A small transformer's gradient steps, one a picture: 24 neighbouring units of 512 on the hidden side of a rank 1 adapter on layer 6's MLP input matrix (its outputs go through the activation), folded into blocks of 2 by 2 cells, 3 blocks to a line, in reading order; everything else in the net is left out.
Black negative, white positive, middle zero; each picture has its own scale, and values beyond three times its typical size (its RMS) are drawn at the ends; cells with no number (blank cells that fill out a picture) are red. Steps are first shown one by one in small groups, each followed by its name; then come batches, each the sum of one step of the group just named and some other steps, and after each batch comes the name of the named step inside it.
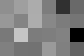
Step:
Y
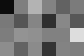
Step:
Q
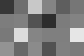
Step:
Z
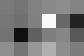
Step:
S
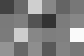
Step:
Z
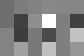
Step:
S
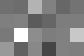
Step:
Z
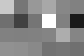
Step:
S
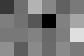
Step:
Z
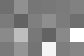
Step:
Y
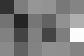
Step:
Q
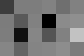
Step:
Q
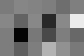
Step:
Y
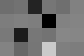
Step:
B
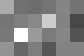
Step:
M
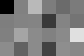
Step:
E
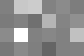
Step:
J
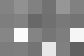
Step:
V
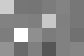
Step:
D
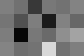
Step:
B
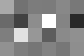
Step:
M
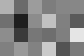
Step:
J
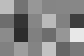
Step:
J
